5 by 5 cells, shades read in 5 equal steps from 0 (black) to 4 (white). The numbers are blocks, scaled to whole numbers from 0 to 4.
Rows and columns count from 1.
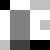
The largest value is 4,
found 10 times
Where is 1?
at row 5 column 2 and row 5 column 3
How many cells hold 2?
6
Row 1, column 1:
0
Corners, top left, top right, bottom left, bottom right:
0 3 3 0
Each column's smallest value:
0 1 1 0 0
